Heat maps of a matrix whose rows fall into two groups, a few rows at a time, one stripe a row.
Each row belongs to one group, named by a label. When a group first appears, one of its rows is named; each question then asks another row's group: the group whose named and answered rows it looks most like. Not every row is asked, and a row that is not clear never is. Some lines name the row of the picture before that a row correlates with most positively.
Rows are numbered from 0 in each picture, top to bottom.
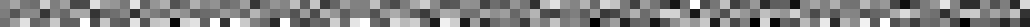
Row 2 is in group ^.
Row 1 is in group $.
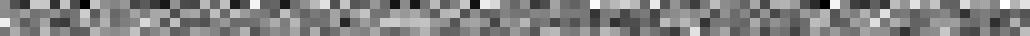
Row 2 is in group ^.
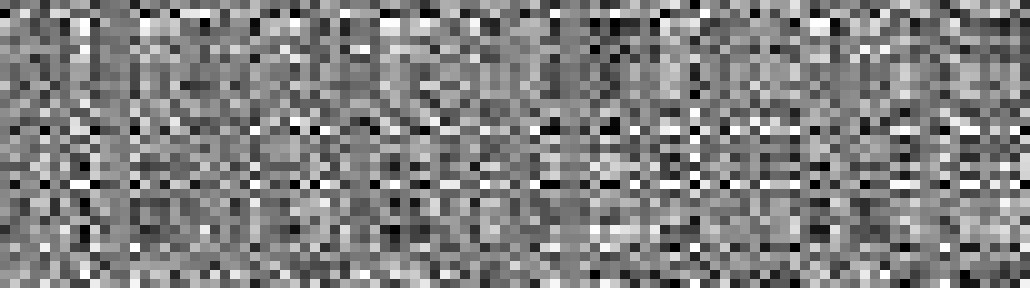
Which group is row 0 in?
$
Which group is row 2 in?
^
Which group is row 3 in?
^
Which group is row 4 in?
$
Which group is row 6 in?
^
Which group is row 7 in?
$
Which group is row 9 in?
^
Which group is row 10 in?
$
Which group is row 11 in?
^
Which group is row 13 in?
^
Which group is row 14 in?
$
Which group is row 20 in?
$
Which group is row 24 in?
$
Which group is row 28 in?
$
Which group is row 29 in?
^
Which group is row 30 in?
^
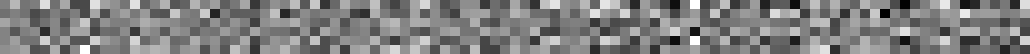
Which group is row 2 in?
^
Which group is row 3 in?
$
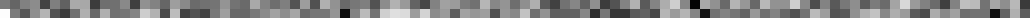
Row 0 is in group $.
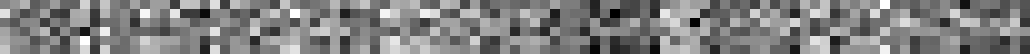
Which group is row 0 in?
^
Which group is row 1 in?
^
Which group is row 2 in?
$
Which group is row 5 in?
^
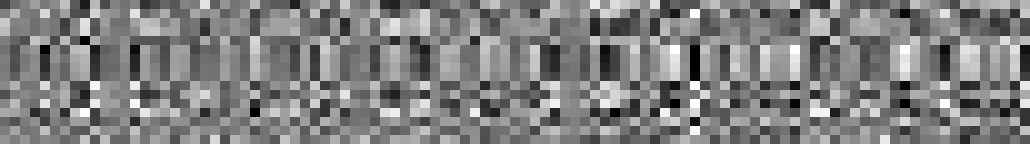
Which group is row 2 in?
^
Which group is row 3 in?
^
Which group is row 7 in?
$
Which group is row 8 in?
$
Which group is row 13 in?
$
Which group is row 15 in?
^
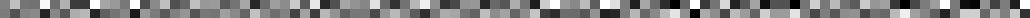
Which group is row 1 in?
$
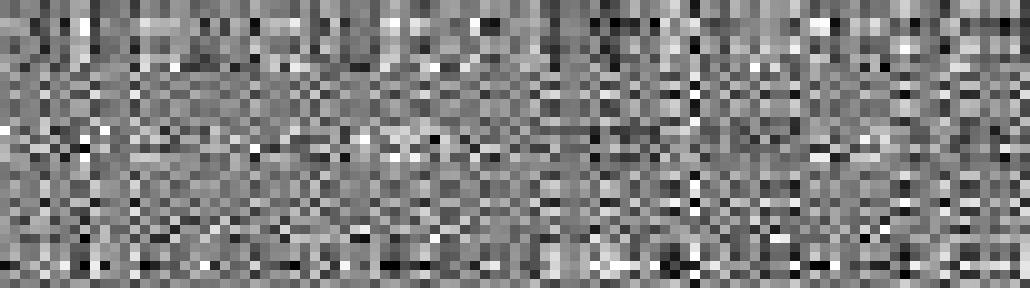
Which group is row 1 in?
$
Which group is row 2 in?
^
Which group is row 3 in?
^
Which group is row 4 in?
$
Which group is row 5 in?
$
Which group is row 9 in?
$
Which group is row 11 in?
$
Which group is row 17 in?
^
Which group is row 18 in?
^
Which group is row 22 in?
$
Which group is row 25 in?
^
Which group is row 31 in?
$
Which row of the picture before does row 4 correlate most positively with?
1
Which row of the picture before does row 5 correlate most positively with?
1
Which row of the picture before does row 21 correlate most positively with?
0
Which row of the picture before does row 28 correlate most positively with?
0
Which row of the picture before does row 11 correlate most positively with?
1
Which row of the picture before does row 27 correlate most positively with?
0
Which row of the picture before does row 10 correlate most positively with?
0
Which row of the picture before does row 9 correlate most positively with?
1
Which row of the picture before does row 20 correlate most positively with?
0
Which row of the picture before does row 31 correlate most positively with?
1
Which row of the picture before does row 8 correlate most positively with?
0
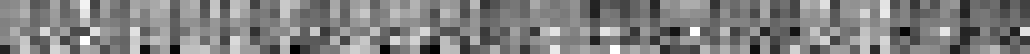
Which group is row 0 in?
^
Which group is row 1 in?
^
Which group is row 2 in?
^
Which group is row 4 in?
^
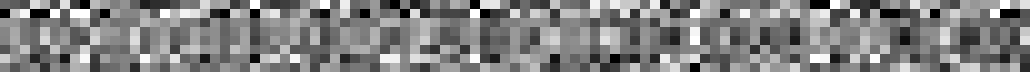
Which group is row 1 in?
^
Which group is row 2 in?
^
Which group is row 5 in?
^
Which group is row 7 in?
$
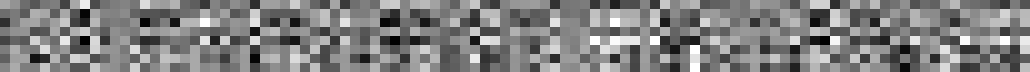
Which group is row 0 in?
^
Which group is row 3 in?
^
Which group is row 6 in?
^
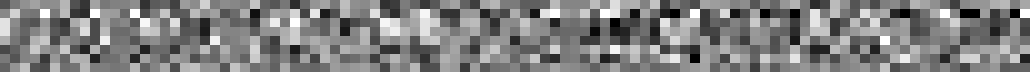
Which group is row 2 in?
^
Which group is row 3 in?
^
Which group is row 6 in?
$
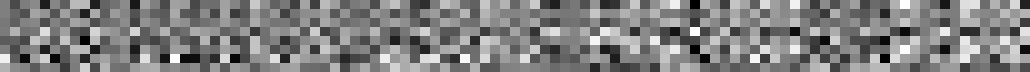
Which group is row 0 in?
$
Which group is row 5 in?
$
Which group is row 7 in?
^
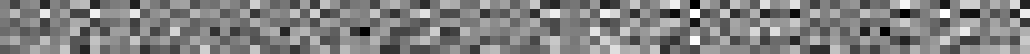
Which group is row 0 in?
$
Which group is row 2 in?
$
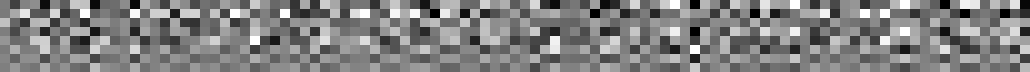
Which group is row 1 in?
^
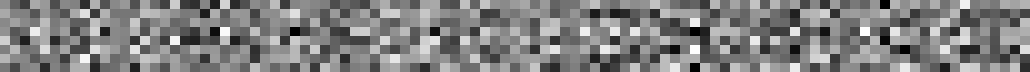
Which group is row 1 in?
^
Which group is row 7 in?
$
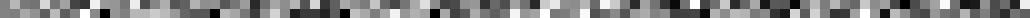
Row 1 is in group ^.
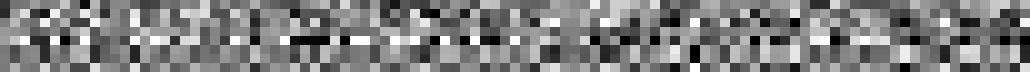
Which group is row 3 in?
^
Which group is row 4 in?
^
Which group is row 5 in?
$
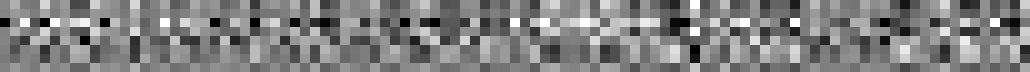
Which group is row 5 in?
$
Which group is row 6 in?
$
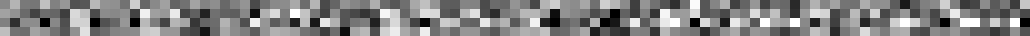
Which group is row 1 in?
^
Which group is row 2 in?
$
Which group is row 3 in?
^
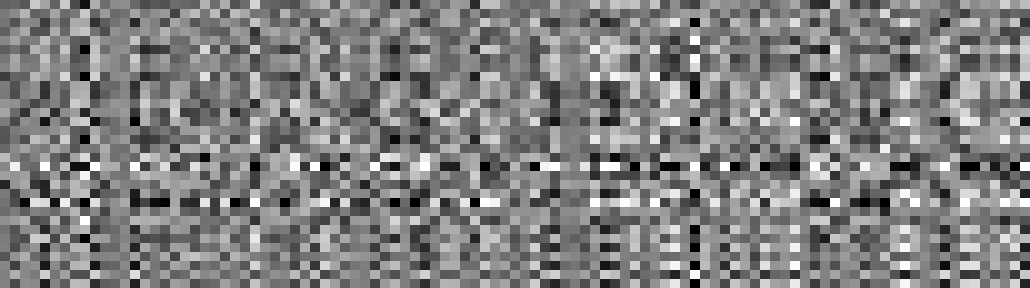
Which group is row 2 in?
$
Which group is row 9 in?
$
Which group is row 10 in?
$
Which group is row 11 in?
^
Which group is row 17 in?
^
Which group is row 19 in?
^
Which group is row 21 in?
$
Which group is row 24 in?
^
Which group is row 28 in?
^
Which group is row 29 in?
$
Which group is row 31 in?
$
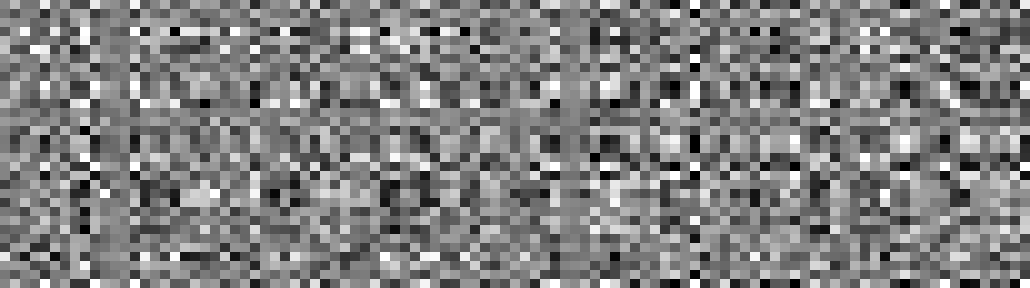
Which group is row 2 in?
^
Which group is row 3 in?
^
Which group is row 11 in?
^
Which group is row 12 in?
$
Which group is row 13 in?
^
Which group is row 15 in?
$
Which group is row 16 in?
$
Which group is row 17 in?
^
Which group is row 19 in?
$
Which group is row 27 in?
^
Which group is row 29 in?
^
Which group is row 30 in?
$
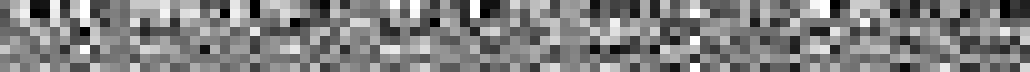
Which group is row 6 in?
$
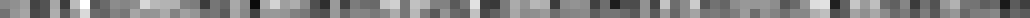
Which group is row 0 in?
^
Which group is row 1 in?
^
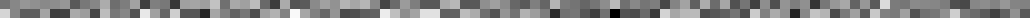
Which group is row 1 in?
^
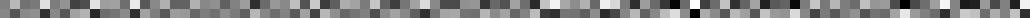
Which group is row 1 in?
$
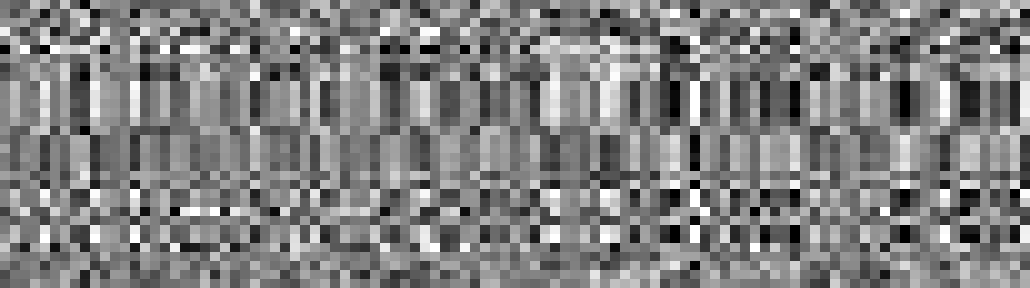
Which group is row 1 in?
$
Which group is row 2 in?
^
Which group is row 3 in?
^
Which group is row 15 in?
$
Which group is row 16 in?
$
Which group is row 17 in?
$
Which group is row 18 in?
$
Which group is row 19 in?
^
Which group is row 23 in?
^
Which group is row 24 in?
$
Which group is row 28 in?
^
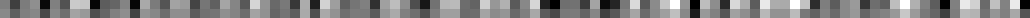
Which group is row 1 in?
$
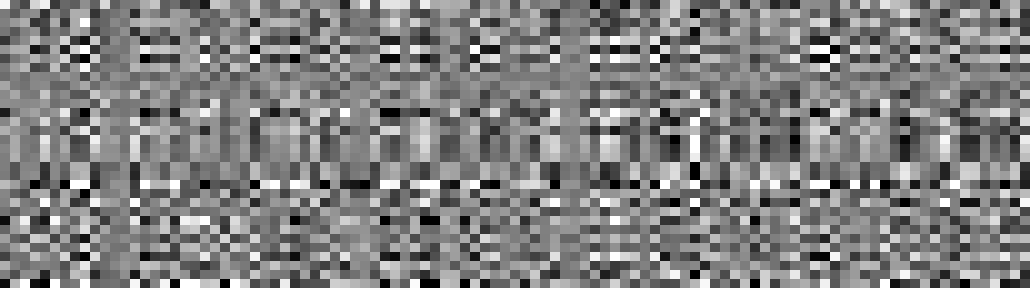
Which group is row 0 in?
^
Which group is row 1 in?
$
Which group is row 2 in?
^
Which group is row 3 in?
$
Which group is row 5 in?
^
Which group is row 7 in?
^
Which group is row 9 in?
^
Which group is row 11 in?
^
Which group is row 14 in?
^
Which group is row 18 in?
$
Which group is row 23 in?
$
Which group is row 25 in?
^
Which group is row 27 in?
^
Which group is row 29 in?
^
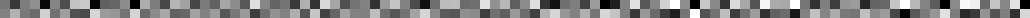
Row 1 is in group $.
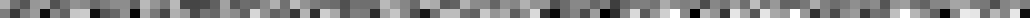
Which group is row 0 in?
^
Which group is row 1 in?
$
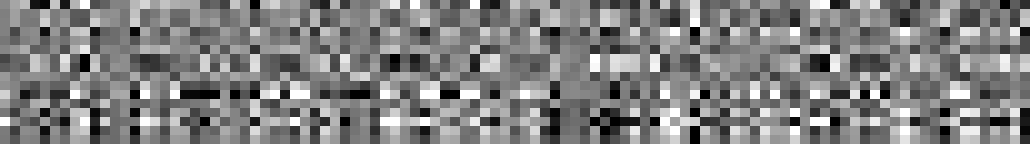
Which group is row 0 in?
^
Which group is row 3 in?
$
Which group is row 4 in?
$
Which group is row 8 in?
^
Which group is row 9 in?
^
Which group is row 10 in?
^
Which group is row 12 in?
$
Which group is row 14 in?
$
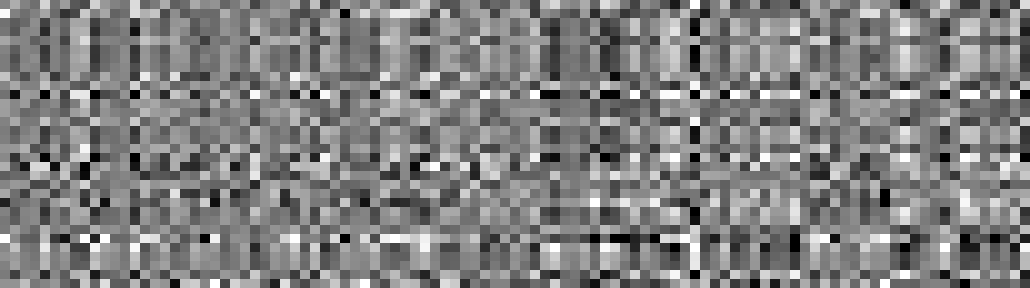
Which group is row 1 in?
^
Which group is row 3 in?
$
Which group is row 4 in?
^
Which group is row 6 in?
$
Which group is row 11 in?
^
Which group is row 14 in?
$
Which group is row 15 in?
$
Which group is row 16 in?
^
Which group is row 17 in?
$
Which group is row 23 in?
$
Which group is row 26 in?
^
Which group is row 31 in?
^
